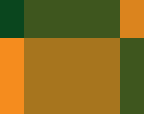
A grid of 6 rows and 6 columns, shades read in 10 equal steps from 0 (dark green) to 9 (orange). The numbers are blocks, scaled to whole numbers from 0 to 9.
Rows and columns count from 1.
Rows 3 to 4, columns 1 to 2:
9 6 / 9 6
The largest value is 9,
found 4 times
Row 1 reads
0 2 2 2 2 8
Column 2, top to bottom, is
2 2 6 6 6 6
